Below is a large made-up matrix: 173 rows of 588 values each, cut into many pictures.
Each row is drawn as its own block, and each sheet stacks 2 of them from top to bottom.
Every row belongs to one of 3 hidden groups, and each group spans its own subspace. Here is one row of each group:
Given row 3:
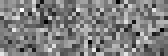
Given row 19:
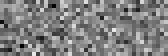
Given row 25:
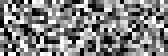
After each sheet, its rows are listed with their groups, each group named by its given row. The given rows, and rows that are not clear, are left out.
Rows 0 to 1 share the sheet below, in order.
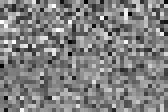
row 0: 19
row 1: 25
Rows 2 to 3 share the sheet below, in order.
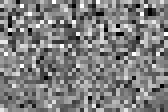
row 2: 25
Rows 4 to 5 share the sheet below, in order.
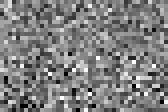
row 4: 19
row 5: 3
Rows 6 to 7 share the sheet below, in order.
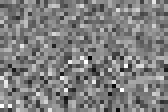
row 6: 19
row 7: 19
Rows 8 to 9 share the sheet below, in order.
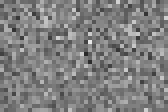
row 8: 3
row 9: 19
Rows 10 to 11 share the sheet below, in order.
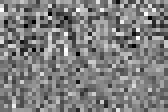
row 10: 3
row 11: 25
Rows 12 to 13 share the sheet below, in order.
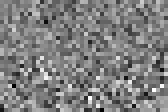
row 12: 3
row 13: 3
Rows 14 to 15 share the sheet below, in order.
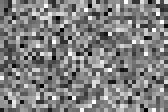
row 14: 19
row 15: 25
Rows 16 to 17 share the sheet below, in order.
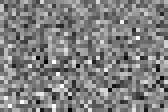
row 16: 3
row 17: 19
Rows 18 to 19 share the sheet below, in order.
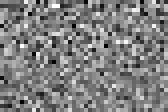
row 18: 19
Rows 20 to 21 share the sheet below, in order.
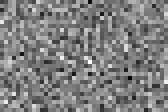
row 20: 25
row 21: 19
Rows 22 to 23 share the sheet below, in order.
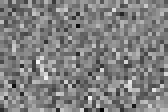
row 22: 25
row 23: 3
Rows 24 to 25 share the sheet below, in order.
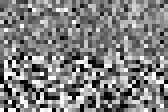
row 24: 25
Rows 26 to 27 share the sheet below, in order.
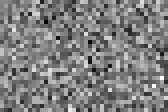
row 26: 3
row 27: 19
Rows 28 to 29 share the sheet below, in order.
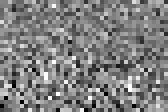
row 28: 19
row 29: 3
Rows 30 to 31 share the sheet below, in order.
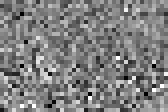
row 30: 19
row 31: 3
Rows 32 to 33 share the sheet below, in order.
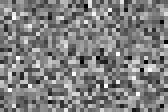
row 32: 19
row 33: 25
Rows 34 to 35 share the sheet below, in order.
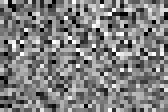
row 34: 25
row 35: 19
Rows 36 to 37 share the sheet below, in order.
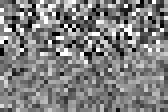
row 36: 3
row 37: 19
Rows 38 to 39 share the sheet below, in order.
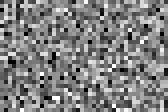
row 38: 25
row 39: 25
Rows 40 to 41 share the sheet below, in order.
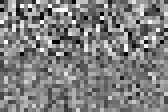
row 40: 25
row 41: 3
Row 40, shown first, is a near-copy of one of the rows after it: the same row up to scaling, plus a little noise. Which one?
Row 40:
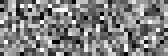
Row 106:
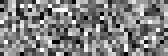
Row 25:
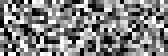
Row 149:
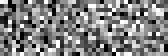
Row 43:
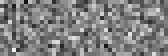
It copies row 106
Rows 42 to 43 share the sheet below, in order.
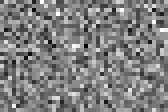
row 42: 3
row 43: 25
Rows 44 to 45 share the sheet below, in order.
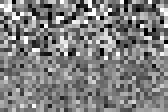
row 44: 19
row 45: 3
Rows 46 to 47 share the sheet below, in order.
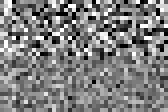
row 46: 19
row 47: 19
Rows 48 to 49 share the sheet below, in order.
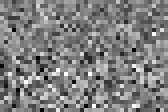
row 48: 3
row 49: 3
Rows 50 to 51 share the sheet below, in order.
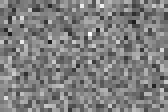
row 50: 25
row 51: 19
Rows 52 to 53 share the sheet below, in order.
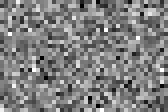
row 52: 25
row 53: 3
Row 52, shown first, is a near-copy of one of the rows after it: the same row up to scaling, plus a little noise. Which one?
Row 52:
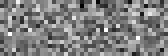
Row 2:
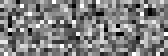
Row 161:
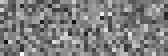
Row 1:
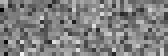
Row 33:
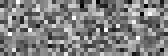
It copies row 33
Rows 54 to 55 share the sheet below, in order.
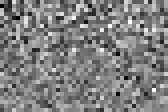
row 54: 19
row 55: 3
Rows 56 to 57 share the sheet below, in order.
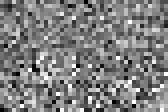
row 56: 19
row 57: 3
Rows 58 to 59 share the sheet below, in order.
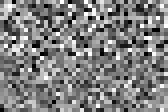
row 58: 19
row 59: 3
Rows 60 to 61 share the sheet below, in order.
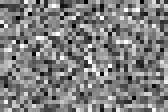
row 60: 19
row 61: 19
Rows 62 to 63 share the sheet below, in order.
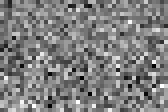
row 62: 19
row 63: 3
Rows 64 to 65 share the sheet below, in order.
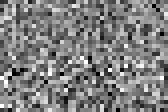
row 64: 25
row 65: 19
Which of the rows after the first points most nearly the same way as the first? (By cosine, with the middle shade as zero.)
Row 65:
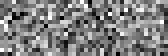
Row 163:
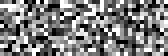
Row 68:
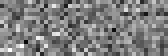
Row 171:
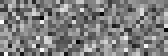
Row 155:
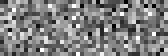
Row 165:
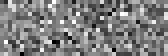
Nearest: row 68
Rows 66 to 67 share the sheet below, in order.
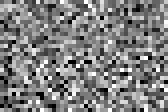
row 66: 19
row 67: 19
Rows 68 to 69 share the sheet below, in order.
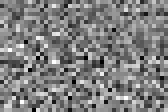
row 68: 19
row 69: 19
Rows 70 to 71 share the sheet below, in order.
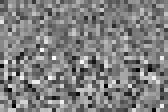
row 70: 25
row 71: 25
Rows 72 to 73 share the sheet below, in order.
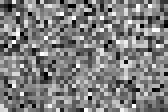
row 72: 19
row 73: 3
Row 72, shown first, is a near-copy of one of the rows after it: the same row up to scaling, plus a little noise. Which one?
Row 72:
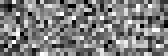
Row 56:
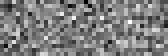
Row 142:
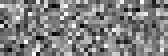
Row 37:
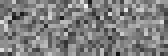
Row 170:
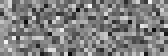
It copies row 56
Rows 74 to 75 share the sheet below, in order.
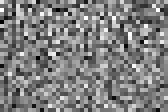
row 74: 25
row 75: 3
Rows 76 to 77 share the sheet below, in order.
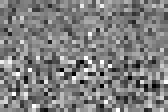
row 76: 25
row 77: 19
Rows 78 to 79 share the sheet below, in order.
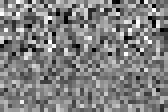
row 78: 3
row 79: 3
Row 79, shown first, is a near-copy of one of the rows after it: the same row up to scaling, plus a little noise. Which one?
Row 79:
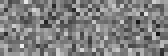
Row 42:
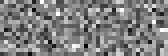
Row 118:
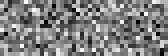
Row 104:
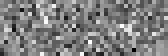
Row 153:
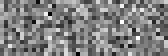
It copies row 118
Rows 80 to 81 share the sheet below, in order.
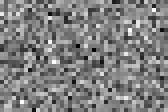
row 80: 3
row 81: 19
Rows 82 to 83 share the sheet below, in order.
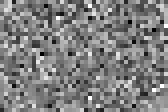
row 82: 19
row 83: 3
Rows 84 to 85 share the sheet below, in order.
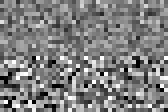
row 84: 25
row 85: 19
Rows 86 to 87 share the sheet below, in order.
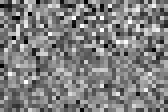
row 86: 19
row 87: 3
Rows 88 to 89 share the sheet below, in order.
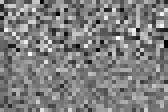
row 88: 3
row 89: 19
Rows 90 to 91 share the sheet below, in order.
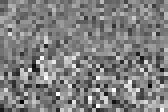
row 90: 25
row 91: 3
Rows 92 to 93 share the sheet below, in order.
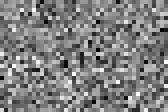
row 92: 3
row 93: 25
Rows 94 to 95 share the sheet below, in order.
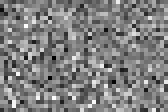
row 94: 3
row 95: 25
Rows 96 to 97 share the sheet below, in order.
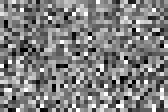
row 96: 3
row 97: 25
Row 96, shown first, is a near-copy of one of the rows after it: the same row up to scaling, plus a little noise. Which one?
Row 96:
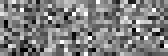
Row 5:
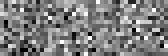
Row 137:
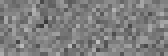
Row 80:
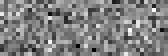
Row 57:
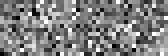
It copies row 5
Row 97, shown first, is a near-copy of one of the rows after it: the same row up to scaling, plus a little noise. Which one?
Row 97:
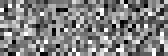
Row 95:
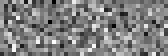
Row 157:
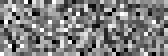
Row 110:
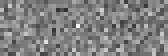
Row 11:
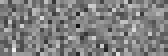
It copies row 110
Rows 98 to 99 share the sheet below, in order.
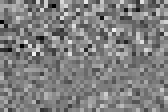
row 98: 19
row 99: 25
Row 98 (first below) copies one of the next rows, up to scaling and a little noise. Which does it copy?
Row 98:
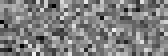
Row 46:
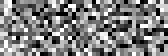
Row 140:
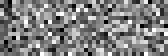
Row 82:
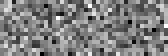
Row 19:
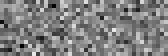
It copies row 19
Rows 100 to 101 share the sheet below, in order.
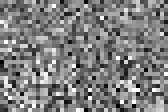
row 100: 19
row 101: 3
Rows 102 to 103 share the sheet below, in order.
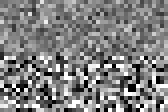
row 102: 3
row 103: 3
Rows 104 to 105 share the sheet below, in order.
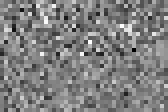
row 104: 3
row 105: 25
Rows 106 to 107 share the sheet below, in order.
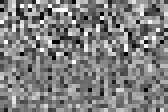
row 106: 25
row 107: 25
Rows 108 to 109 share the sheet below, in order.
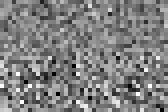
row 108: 19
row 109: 3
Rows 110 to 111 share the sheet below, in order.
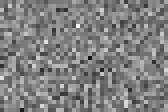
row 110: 25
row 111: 25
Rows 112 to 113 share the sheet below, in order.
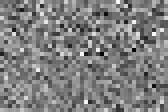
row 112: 3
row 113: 3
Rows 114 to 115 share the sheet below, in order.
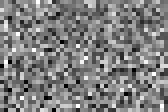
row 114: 3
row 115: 25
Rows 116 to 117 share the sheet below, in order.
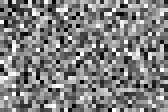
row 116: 25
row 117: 19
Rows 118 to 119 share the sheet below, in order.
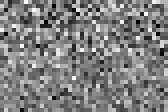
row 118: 3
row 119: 25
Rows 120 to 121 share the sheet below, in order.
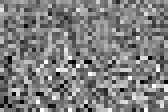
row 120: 3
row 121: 19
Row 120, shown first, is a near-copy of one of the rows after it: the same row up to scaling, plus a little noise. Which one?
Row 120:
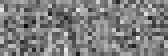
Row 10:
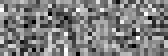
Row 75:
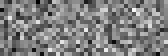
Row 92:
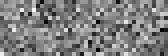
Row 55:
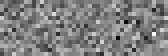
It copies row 10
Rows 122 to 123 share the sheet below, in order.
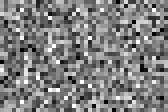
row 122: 3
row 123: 19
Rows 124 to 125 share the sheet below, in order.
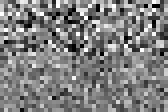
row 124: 3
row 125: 25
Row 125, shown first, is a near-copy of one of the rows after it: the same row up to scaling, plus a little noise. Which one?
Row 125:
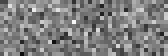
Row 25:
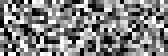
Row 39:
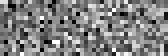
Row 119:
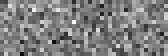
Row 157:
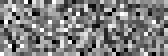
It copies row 119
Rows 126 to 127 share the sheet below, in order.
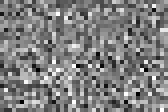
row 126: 3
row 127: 3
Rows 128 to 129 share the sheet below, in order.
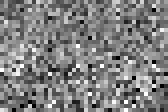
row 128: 3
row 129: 3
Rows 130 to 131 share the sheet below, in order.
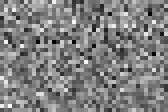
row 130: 25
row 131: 19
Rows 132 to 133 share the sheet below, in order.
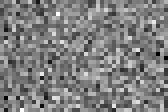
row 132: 3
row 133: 25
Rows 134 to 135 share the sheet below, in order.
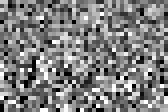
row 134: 25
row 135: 3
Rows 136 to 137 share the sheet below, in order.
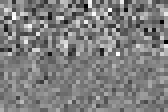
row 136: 19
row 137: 3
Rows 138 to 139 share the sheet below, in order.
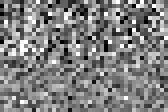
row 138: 3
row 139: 19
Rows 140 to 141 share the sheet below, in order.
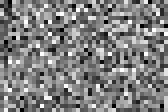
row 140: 19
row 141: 25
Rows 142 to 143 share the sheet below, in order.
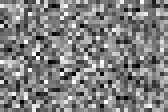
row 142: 19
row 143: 19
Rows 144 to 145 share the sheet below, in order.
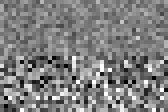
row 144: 3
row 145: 25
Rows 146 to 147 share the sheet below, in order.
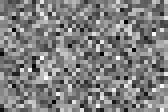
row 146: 3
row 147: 3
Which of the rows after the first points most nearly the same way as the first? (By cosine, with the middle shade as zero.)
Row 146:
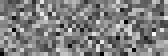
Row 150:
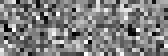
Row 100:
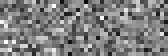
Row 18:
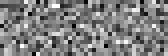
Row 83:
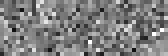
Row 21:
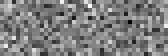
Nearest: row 83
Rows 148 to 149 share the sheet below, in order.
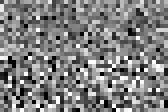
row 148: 3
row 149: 25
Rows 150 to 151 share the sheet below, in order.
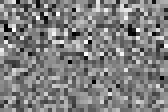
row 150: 3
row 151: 19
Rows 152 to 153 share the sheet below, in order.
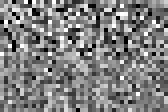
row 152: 25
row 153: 3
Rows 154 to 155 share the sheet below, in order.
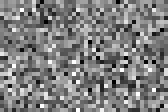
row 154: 3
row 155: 25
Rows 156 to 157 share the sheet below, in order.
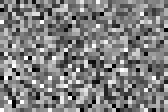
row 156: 25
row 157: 25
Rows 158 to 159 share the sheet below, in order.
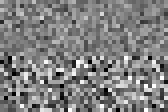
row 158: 25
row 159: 19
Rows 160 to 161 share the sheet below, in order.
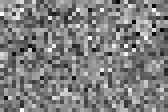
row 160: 3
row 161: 25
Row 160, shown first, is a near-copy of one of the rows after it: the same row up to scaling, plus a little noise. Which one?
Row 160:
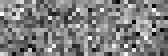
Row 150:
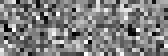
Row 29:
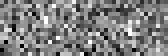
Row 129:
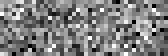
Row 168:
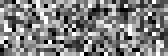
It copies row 129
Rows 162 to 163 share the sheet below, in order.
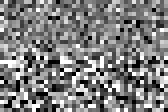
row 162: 3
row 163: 19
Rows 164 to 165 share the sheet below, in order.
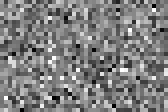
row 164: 3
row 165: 25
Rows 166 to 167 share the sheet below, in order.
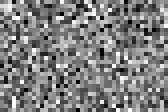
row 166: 19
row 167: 25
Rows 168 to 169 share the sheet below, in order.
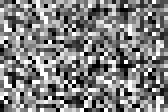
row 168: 3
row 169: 3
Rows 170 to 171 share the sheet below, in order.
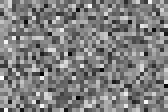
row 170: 19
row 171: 25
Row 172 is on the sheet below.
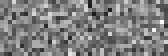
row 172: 19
